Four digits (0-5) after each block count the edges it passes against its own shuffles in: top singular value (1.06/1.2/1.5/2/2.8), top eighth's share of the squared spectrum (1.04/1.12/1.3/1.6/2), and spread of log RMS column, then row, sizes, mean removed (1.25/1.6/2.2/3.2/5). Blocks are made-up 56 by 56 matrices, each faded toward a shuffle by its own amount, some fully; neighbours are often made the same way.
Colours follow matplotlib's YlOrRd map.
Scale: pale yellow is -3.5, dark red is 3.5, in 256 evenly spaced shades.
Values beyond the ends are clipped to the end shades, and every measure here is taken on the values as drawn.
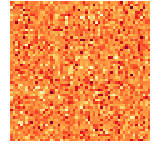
1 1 0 0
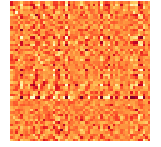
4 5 3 3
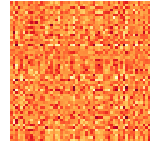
4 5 3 3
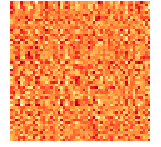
4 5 3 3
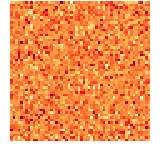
1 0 0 0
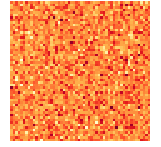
2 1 0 0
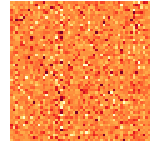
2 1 1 0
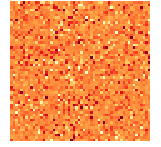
1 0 0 0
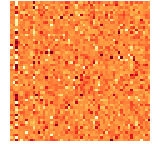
3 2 1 0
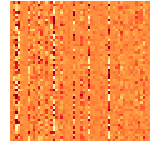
3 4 4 0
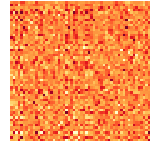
4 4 2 2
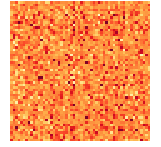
3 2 1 1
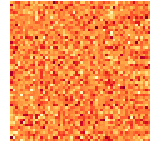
3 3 1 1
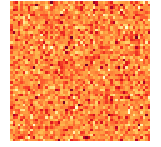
0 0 0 0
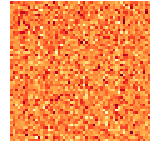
0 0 1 0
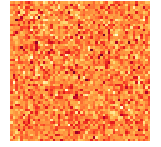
0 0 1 0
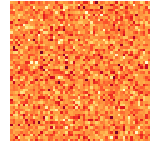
0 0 0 0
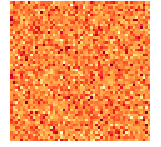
0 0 0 0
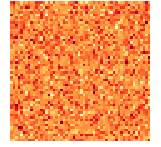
0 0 0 0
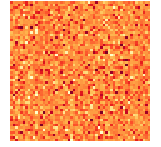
0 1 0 0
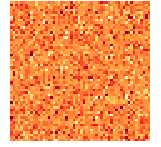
2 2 1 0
